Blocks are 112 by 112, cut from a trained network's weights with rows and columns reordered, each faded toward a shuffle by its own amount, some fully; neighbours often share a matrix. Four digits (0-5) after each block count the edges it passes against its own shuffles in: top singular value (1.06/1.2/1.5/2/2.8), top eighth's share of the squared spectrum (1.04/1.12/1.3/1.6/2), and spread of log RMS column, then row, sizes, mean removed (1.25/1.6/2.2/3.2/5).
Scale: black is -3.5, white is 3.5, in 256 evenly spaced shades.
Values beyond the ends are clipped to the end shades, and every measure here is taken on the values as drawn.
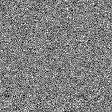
3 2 0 1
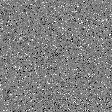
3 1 0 1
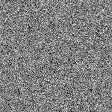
0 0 0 0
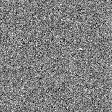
2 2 0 0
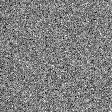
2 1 0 0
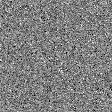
0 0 0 0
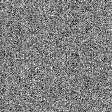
3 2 0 1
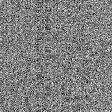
3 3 1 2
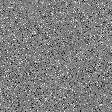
0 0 0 0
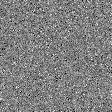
0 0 0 0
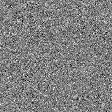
2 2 0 1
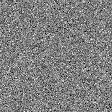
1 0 0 0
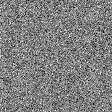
1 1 0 0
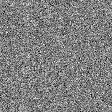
2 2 0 0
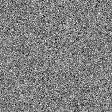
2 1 0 0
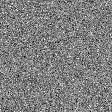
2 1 0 0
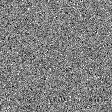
3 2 0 0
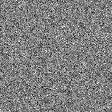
3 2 0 1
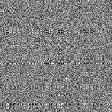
4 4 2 3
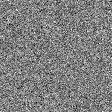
1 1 0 0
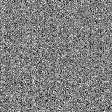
3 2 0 1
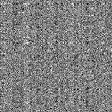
3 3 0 2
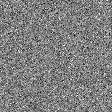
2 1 0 0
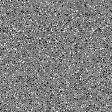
3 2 0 2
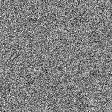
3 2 0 0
